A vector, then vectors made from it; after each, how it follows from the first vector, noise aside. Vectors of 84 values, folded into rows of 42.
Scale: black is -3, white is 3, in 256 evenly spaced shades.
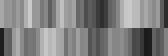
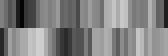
reversed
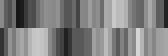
reversed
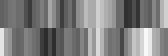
negated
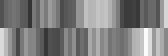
negated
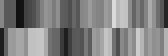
reversed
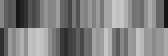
reversed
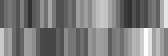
negated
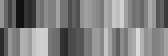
reversed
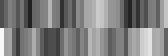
negated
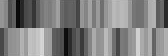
reversed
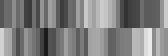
negated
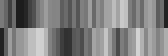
reversed
